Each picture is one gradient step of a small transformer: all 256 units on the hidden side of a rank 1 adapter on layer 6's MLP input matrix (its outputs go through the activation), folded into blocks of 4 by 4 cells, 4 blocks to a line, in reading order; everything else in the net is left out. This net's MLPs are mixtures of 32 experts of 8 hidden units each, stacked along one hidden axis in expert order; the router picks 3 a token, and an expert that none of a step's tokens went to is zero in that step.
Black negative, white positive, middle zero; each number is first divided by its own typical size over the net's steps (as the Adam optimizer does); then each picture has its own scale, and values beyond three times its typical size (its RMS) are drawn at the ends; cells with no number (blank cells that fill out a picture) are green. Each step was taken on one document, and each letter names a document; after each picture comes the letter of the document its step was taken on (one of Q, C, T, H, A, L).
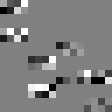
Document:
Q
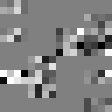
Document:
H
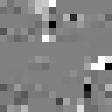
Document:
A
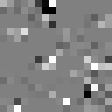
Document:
A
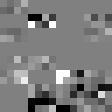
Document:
Q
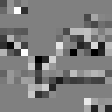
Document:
Q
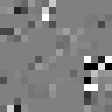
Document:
A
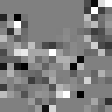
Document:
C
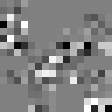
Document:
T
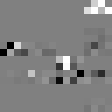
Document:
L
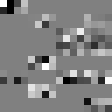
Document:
Q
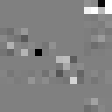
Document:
L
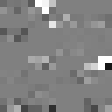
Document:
A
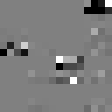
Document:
L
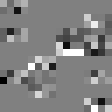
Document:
H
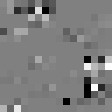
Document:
A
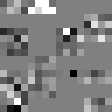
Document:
H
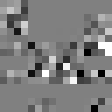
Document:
T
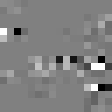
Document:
T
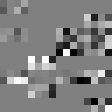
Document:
H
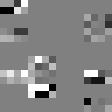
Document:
Q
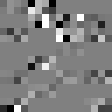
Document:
H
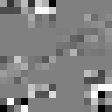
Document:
H
